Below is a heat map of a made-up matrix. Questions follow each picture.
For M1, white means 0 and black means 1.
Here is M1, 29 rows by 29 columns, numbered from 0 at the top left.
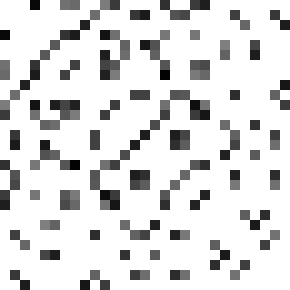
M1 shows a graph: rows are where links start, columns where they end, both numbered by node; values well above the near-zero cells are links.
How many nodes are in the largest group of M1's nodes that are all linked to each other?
8
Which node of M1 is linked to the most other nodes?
node 10
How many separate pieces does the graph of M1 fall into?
1
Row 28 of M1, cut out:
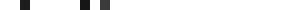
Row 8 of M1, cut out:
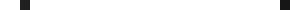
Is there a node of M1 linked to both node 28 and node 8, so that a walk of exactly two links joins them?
yes
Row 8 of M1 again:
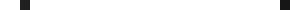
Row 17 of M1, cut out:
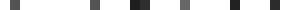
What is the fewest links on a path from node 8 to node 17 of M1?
6
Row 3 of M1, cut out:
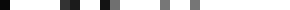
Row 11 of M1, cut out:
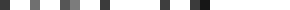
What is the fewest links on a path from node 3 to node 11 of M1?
1
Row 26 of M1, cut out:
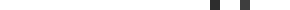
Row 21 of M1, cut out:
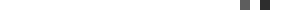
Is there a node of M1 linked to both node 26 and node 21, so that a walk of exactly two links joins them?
yes
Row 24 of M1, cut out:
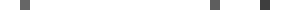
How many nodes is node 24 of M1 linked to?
3
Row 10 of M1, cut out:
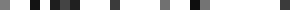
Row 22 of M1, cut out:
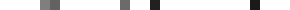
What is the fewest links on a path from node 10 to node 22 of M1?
2
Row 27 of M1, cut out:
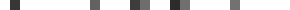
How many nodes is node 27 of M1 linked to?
7
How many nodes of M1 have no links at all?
0
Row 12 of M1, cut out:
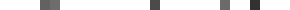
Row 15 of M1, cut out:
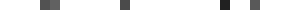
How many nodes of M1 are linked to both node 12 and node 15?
4
